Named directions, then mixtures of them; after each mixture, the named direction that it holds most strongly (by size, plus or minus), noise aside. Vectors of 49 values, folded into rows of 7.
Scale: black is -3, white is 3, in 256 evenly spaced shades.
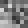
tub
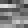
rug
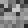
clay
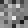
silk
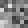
tub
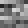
rug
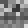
clay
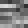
rug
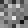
silk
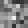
silk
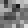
clay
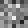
silk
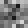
silk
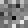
silk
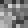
silk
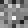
silk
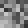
tub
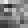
tub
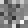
silk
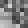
tub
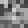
clay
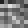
rug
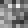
silk
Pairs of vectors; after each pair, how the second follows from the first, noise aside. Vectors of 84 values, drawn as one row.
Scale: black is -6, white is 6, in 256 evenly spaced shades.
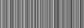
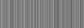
shrunk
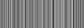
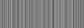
shrunk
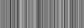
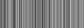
shuffled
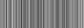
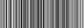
scaled up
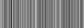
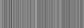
shrunk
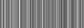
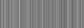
shrunk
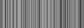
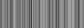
shuffled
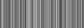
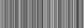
wrapped around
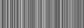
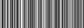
scaled up
